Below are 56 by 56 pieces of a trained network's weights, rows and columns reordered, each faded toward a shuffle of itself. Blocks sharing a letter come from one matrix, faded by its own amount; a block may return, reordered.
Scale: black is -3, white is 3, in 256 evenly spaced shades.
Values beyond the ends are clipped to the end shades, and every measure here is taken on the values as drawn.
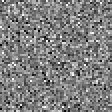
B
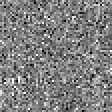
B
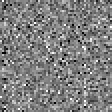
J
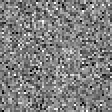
B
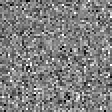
B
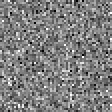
B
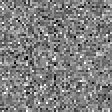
J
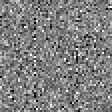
J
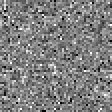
J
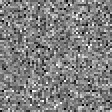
B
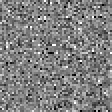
B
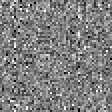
J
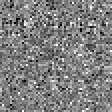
B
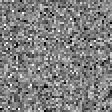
B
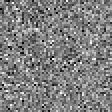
B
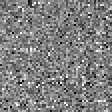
B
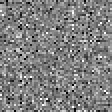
J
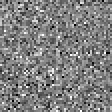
B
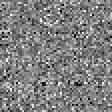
B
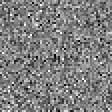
J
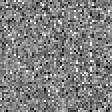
J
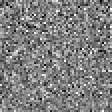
B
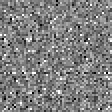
B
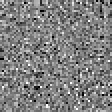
B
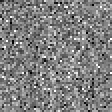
B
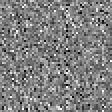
J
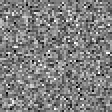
J
